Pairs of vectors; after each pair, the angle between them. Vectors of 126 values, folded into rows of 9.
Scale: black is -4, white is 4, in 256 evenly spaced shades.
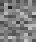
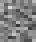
nearly opposite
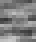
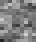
partly opposed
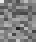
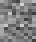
partly aligned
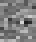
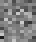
partly aligned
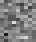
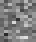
nearly parallel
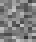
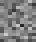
nearly opposite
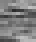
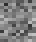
orthogonal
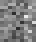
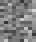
partly aligned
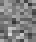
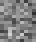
nearly parallel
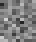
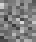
nearly opposite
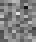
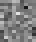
nearly parallel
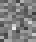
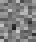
nearly opposite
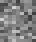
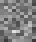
partly aligned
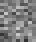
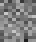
partly aligned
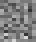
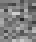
partly aligned
